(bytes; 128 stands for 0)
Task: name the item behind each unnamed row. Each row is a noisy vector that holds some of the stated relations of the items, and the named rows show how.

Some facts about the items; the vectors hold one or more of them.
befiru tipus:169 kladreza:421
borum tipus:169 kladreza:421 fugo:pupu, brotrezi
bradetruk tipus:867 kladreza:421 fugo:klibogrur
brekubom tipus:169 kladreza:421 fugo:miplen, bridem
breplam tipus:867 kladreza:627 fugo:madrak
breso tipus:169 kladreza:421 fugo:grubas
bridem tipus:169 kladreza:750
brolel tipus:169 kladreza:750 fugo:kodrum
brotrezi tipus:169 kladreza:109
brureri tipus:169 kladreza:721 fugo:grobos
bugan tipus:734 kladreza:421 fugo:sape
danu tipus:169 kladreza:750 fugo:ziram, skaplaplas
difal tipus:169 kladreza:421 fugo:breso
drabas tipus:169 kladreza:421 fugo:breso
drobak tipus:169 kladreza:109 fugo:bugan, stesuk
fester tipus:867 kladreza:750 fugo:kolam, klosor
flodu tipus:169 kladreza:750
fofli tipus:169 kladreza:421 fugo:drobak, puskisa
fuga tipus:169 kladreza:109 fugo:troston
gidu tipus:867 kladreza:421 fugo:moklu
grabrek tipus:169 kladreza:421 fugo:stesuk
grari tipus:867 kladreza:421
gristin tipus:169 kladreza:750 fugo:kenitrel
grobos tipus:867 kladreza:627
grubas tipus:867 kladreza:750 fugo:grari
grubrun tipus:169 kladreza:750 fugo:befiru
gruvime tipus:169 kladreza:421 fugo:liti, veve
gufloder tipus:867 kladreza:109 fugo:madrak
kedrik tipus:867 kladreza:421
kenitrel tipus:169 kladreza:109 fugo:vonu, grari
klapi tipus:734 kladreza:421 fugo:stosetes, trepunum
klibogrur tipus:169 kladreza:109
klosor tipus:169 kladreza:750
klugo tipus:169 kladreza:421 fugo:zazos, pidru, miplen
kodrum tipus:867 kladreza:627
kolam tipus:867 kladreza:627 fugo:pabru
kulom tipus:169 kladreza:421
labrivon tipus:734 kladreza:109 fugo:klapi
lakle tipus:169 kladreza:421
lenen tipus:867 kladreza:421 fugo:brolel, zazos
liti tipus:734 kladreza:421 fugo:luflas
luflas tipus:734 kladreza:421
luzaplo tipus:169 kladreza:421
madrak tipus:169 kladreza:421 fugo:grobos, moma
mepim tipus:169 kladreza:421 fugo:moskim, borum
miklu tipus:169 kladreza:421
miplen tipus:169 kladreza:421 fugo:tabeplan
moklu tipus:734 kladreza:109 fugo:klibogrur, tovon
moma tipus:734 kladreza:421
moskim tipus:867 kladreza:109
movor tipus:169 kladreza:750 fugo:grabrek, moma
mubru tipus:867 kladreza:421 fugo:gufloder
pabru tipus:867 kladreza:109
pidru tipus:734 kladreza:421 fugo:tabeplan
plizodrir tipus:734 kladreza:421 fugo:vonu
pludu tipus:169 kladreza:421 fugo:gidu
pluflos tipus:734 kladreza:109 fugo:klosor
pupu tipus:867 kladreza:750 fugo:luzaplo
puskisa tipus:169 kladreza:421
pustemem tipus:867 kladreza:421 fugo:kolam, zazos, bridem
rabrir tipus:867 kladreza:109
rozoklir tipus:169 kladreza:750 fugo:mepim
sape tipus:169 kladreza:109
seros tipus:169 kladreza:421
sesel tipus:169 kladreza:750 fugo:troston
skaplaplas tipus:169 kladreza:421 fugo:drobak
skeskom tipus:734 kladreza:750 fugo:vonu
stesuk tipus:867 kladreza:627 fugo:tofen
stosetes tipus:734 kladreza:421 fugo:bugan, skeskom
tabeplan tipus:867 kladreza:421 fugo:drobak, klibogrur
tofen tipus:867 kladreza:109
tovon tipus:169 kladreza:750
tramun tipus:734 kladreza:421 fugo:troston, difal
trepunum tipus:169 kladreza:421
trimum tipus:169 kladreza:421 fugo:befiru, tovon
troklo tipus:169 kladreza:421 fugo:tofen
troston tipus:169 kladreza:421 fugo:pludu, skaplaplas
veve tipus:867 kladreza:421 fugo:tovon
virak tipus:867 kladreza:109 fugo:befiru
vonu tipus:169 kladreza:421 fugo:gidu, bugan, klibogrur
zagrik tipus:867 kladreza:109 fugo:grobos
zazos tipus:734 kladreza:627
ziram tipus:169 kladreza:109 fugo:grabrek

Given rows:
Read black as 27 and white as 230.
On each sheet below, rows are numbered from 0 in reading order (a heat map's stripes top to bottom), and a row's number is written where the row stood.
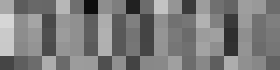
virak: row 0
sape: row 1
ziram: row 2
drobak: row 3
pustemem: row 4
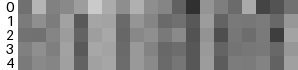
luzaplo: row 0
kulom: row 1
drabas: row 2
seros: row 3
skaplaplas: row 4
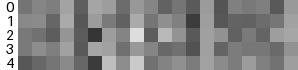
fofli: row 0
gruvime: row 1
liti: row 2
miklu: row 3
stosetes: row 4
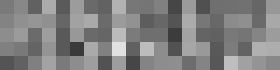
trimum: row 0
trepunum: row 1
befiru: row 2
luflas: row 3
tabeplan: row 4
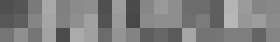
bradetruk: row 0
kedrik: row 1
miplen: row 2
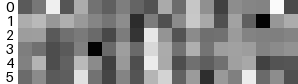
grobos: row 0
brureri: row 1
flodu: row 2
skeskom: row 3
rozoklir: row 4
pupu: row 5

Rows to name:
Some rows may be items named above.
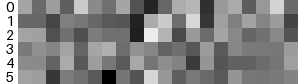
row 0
gufloder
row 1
fester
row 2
klosor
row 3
grabrek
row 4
gruvime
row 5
grubrun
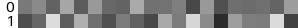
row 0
trimum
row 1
breplam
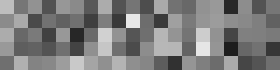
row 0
fuga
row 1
brolel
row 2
moklu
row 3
pluflos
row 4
luzaplo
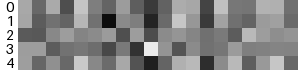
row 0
tofen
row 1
virak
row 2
gidu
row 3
flodu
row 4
zagrik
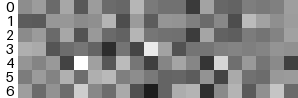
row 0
befiru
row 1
grari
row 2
befiru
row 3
tovon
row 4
moskim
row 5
madrak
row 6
zagrik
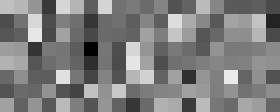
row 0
brotrezi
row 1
kodrum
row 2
stesuk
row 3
grubrun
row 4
tovon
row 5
pupu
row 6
pidru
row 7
rabrir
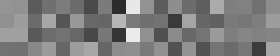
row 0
danu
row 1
befiru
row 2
flodu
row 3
drabas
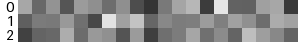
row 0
pabru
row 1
moma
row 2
lenen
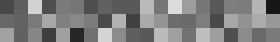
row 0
kolam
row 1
veve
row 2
labrivon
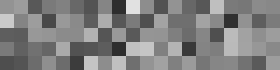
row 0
movor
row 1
kenitrel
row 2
grari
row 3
grubas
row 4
tramun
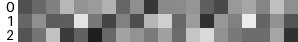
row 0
mubru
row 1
pupu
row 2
zazos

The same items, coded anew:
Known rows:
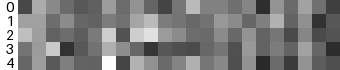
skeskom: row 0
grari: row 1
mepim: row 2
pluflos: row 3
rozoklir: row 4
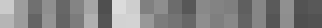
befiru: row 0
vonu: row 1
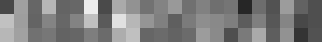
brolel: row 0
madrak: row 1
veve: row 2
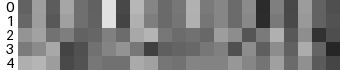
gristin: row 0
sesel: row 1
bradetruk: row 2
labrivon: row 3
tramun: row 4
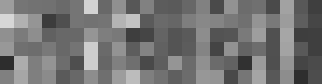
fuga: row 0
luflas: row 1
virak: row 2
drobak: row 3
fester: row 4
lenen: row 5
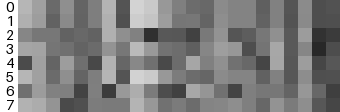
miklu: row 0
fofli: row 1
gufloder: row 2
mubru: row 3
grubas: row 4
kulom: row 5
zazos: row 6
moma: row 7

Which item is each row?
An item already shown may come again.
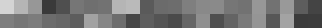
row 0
liti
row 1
rabrir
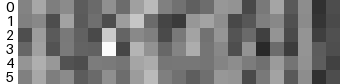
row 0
lenen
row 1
grobos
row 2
pupu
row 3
rozoklir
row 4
pidru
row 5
lenen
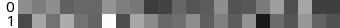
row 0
virak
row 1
klosor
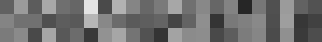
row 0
flodu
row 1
moskim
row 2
stesuk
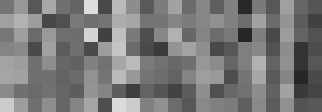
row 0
tovon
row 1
plizodrir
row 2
grubrun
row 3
grobos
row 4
grari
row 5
mubru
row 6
tofen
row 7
befiru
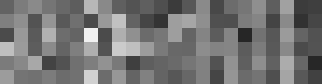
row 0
pabru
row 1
breplam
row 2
bridem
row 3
grabrek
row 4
labrivon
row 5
kenitrel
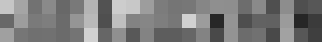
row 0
drabas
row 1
brureri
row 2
fuga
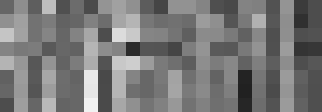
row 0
kodrum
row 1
bradetruk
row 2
trimum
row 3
zagrik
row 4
puskisa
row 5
flodu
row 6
movor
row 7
brolel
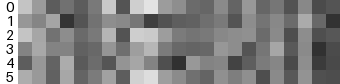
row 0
luzaplo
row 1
moklu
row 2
drabas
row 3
pustemem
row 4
kolam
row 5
trepunum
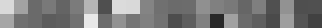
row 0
gruvime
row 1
brotrezi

